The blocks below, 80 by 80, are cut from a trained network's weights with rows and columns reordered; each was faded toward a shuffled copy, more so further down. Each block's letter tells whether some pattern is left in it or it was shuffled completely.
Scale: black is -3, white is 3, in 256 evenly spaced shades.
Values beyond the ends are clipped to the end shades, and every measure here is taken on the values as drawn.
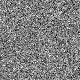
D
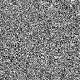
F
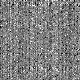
F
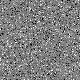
D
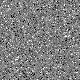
D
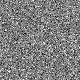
D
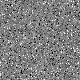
D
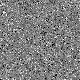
D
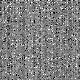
F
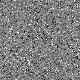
D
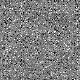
F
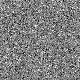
D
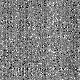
F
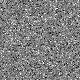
D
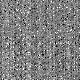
F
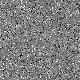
D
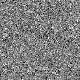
F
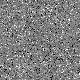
D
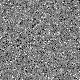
D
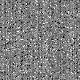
F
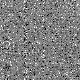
F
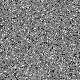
D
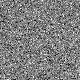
D
